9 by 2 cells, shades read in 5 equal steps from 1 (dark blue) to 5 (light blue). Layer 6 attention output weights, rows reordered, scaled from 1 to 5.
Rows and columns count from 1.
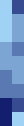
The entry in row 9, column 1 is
1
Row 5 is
4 4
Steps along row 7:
same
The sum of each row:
7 9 9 7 8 7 6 3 6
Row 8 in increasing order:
1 2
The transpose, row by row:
5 5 5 4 4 3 3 1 1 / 2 4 4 3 4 4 3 2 5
